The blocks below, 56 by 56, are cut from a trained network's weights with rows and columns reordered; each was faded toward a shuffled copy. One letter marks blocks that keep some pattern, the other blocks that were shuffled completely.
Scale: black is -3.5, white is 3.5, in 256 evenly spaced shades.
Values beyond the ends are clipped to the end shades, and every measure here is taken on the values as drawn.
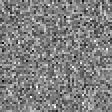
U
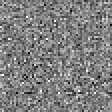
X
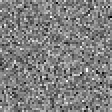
U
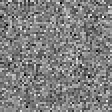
X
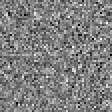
X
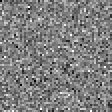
U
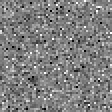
U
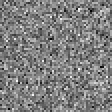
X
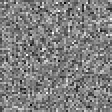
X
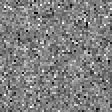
U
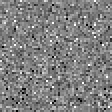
U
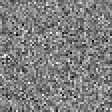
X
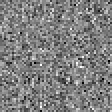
X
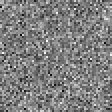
U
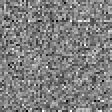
X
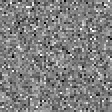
U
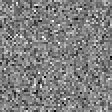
U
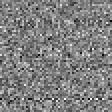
X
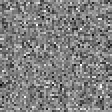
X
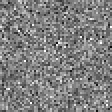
U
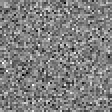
U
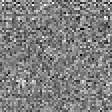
X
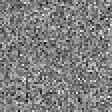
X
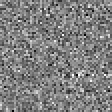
X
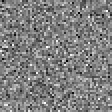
U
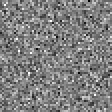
U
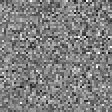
X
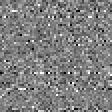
X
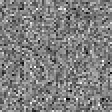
X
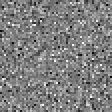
U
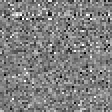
X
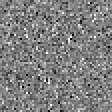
U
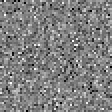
U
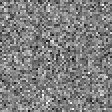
X
